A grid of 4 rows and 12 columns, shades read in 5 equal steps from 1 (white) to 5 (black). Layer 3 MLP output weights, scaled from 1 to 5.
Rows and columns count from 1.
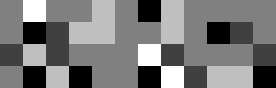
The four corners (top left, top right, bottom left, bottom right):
3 3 3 5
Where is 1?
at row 1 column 2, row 3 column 7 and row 4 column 8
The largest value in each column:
4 5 4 5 3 3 5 4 4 5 4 5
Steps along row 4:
up down up down same up down up down same up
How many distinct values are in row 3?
4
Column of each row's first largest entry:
7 2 1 2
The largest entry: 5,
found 7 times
